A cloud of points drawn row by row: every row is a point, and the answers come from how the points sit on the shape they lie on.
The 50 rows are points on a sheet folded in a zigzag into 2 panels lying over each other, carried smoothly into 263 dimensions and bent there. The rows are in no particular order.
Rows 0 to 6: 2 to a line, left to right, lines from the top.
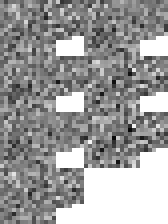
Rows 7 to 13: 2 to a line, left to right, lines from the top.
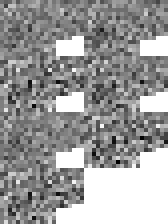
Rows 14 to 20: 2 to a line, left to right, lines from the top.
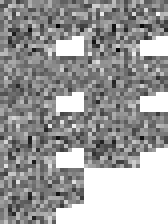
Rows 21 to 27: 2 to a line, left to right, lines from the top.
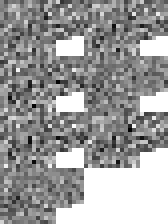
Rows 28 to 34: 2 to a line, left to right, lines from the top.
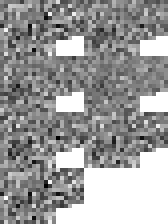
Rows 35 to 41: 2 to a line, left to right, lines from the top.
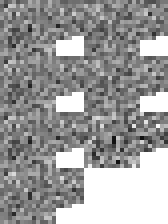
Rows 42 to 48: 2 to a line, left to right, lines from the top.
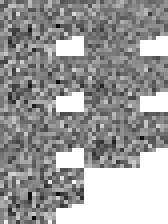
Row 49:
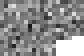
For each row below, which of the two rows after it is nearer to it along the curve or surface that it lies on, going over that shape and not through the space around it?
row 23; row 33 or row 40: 40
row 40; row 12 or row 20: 12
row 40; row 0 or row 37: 0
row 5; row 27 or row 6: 6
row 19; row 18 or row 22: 18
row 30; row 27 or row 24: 27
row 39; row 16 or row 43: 43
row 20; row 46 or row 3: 3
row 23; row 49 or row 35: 35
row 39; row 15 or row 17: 17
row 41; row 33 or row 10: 10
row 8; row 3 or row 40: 40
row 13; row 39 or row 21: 39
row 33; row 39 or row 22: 22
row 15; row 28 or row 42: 28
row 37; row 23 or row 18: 23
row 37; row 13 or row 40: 13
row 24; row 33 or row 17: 17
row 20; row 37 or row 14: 37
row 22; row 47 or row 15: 15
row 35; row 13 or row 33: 13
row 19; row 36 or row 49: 36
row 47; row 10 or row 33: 33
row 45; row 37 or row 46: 46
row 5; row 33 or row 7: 33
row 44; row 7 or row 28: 7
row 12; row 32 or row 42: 32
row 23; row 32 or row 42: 32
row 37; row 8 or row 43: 43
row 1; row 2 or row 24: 24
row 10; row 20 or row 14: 20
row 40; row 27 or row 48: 48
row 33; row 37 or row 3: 3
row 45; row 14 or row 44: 14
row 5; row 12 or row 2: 12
